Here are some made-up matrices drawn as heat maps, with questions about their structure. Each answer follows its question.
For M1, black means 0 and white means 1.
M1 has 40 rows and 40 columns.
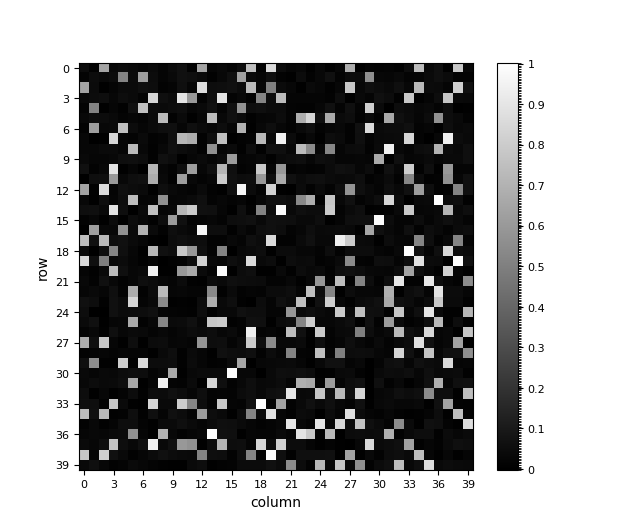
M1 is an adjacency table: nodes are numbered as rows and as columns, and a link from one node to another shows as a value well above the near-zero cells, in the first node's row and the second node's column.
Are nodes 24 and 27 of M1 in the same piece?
yes
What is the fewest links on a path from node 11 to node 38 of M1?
5
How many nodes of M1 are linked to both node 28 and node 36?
0
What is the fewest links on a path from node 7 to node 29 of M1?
2
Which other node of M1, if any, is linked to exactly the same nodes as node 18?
node 20
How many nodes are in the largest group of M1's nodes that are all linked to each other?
8
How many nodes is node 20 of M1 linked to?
7
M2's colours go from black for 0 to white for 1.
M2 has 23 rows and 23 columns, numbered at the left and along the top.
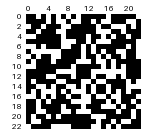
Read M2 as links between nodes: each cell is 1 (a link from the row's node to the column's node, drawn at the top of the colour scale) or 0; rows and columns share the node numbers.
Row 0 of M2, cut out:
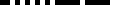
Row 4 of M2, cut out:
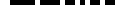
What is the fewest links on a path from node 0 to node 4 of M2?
1
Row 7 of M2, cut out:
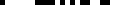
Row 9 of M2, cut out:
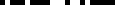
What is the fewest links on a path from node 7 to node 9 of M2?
2
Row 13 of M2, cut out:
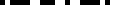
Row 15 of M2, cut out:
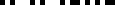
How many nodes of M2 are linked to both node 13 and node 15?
4
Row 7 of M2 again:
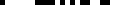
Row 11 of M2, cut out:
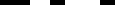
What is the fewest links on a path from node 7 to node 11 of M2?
1
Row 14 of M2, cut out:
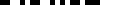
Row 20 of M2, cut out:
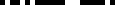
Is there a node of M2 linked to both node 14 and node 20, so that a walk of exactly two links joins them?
yes
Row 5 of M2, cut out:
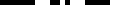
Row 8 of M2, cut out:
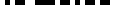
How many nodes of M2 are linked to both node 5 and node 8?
3
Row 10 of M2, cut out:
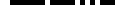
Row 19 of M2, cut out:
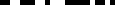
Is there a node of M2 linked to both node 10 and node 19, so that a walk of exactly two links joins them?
no
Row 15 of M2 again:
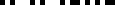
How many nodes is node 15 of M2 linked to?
12
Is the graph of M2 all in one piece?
yes
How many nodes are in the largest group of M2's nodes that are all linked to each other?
5
